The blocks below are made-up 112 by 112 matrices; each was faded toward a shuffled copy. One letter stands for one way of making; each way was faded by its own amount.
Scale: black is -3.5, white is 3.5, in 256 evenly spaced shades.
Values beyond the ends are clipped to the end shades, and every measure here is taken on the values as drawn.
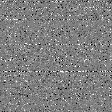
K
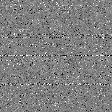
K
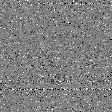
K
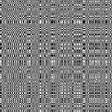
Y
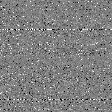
K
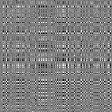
Y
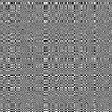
Y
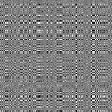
Y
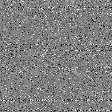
K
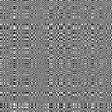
Y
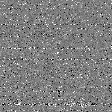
K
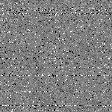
K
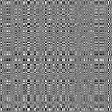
Y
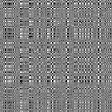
Y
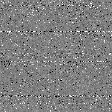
K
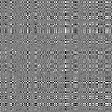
Y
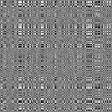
Y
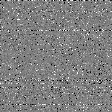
K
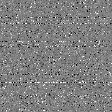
K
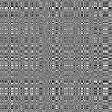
Y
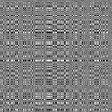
Y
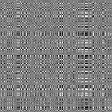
Y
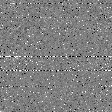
K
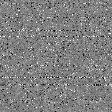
K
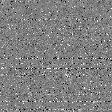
K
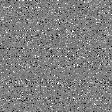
K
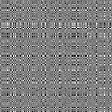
Y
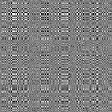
Y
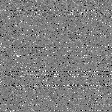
K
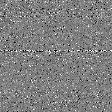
K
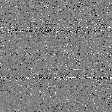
K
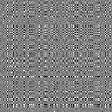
Y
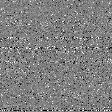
K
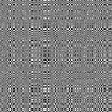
Y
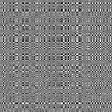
Y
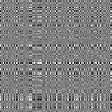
Y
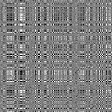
Y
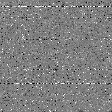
K
